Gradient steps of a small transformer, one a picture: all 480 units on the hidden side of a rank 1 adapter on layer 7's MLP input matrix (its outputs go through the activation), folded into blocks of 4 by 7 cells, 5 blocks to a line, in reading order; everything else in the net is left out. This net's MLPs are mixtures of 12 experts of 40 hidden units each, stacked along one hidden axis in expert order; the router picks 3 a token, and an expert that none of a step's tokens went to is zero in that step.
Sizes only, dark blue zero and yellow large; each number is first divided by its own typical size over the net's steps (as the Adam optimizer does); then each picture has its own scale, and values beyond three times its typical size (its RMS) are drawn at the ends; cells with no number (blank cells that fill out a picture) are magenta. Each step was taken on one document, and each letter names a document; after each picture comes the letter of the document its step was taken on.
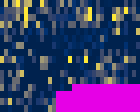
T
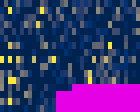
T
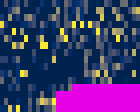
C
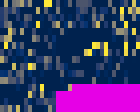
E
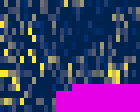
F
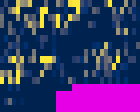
F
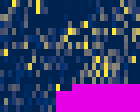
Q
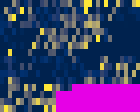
C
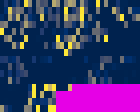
C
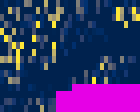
F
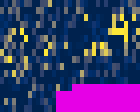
E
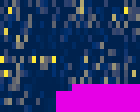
T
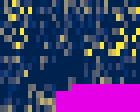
C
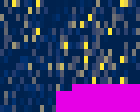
Q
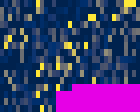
Q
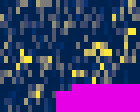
E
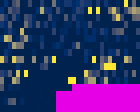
T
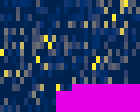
Q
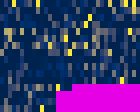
Q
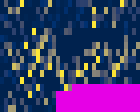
E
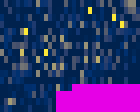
Q
